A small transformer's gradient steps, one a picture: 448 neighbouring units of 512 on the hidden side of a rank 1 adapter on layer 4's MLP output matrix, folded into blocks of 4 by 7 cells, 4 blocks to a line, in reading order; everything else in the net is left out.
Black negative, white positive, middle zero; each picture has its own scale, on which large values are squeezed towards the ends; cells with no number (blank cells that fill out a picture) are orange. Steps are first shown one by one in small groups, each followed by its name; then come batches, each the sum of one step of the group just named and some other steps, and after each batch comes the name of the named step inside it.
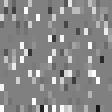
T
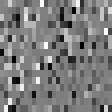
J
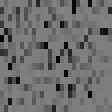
T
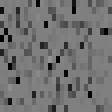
T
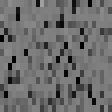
J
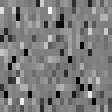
J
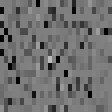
T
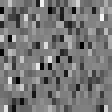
J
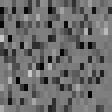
T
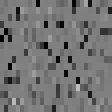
T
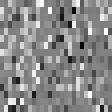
J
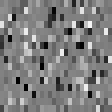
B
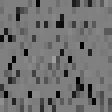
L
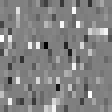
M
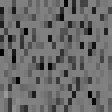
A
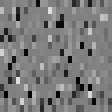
L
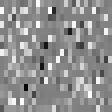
B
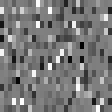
A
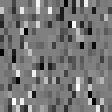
A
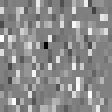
M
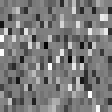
M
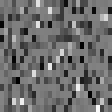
A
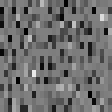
A
